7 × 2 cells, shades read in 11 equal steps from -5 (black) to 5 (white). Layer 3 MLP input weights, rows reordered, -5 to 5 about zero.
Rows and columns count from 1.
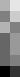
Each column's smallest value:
-5 -3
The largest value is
4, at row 1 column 2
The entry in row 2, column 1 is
0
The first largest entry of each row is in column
2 2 1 2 2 2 2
